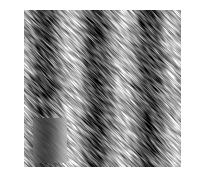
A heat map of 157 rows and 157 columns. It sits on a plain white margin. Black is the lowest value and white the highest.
Calmest part: bottom left. Odd patch: calmer, in the bottom left. Stripes: upright, repeating 3 times. Average level on the scale: 50%.
